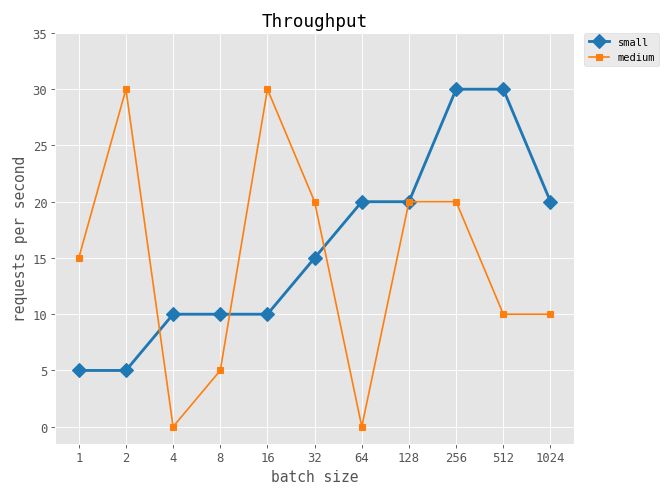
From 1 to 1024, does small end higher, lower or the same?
higher
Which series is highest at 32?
medium
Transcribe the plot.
Title: Throughput
x-axis: batch size, ticks 1 2 4 8 16 32 64 128 256 512 1024
y-axis: requests per second, ticks 0 5 10 15 20 25 30 35
Legend: small, medium
Values:
small: 5 5 10 10 10 15 20 20 30 30 20
medium: 15 30 0 5 30 20 0 20 20 10 10
